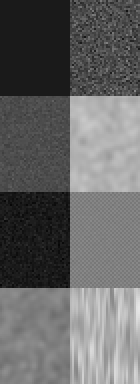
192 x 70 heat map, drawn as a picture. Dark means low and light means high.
It is made of 4 by 2 panels. Panel 1,1: very low, flat. Panel 1,2: low, fine-grained. Panel 2,1: low, fine-grained, faint in contrast. Panel 2,2: high, blotchy, faint in contrast. Panel 3,1: very low, fine-grained, faint in contrast. Panel 3,2: middling, checkered, faint in contrast. Panel 4,1: middling, blotchy, faint in contrast. Panel 4,2: high, streaked downward.
